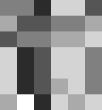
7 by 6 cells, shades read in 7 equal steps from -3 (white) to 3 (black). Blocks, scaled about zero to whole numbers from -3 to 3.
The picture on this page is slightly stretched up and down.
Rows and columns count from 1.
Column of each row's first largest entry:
3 2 1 2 2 2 3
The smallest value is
-3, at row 7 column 2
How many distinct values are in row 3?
4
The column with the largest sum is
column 3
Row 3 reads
1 0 0 -1 -1 -2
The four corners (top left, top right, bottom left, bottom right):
0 1 -1 -2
